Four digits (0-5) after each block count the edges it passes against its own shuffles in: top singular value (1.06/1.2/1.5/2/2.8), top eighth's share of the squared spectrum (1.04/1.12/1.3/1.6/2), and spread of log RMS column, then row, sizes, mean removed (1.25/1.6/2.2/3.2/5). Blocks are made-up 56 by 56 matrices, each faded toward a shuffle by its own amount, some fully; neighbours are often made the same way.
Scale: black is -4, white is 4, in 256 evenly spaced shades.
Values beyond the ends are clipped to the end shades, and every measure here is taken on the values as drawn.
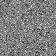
0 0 0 0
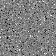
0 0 0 0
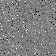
1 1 0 0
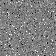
0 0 0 0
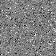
2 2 1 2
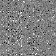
2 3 2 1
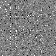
2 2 1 1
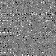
3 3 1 2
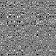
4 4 2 3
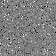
2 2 0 0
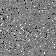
1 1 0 0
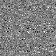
3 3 1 2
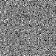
3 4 2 2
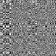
4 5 3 3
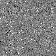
2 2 1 1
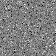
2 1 0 0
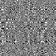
4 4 2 3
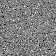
0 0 0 1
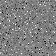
0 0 0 0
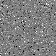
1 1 0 0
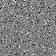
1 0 0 0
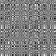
5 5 4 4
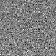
3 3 1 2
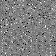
3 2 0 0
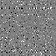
4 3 1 2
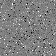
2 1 0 0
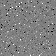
0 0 0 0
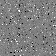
1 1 0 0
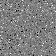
2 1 1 0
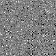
3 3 2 1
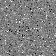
1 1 0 0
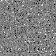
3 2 1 0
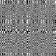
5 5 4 3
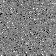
2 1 0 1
